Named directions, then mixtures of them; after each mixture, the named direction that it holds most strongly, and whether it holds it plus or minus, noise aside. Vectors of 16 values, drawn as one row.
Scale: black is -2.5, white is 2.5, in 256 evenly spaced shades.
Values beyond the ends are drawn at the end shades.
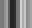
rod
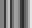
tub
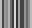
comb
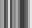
tub, plus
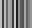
comb, plus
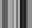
rod, minus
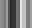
rod, plus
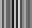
comb, plus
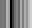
rod, plus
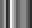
tub, minus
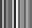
comb, minus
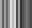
rod, minus
